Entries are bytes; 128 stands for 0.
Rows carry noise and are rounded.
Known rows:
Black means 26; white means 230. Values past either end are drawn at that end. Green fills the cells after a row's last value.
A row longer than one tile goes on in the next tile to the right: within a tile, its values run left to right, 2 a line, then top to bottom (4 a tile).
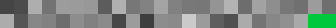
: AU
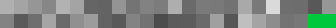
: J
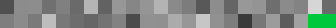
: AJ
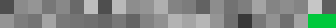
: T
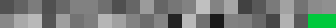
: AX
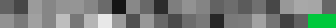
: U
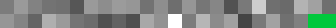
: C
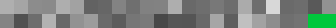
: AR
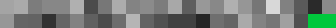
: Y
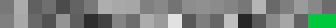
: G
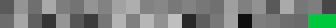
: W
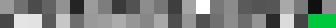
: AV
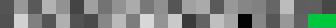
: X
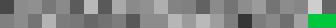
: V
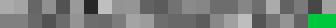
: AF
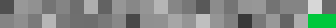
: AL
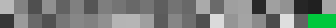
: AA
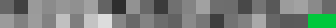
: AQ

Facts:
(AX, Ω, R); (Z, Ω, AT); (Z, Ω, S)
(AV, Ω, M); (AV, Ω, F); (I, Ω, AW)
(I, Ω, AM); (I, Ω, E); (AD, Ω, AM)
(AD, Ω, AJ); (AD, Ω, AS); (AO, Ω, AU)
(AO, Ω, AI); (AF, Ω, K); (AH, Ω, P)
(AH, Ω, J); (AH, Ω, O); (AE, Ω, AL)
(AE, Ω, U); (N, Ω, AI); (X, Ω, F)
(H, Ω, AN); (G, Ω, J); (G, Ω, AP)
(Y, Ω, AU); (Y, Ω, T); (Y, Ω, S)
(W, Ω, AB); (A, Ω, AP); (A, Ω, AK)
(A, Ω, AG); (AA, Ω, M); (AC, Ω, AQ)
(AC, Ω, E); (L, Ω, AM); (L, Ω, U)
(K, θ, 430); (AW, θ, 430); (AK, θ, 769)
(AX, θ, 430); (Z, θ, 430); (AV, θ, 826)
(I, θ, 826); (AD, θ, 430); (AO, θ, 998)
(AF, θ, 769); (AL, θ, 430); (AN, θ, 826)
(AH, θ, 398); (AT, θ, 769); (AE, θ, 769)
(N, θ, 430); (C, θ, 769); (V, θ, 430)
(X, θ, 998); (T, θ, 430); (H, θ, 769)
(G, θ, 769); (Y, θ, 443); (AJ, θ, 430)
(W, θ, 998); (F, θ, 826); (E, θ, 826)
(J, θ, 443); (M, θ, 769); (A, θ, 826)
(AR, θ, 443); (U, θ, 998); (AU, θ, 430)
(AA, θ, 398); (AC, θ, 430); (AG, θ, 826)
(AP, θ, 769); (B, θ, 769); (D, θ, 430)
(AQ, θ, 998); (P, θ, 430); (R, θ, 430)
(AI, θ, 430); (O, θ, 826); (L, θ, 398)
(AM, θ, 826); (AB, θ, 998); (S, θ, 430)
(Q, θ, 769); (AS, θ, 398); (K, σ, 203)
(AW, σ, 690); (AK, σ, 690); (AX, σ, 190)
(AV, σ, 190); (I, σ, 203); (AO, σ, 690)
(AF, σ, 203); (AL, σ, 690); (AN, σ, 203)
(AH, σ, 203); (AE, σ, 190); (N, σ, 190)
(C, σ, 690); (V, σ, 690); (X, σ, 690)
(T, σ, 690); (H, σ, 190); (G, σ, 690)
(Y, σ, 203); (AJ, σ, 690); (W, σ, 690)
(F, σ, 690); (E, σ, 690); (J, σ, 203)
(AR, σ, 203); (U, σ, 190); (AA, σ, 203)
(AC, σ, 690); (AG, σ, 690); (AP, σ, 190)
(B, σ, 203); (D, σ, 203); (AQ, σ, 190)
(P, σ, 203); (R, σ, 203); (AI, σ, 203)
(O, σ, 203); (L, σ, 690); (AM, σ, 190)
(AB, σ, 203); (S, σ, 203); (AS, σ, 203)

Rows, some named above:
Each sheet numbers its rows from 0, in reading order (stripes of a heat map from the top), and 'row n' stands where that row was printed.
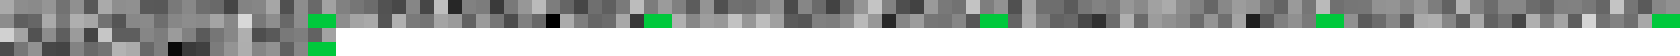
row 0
B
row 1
AE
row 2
AP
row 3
AC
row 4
S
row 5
I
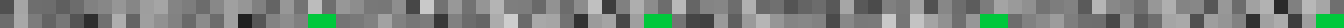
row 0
AC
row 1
AG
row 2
AS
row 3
E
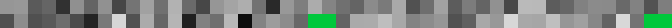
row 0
L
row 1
M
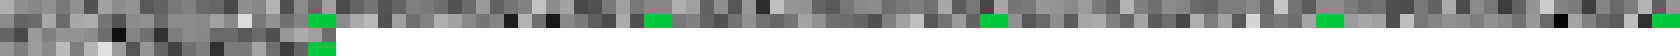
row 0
B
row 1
AX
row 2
AF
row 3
S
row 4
H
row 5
U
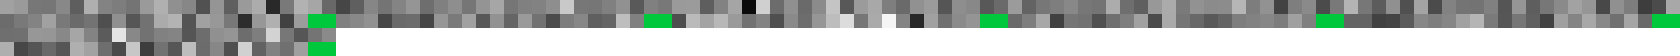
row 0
E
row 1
Z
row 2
F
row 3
A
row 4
AH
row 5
AI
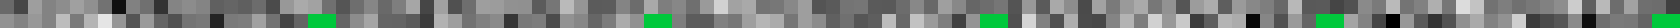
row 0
U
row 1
AD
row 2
AB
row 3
X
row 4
AO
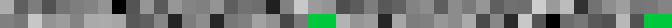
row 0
AM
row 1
N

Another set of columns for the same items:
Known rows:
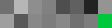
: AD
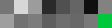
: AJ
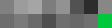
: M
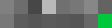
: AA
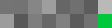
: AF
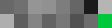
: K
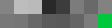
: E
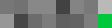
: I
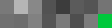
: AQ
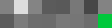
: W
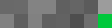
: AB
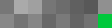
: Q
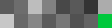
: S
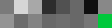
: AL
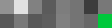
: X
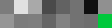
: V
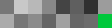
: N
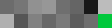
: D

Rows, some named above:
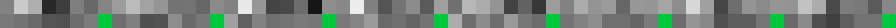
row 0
E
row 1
AV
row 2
AC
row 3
G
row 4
Z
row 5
A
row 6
AG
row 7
F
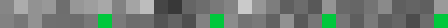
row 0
A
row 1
AM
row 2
H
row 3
AB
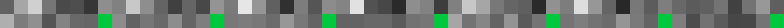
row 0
AU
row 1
AE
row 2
AO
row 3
L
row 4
AX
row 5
AO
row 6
AS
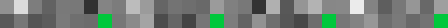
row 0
X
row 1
AP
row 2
AH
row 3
G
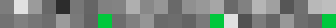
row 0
AO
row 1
A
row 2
Y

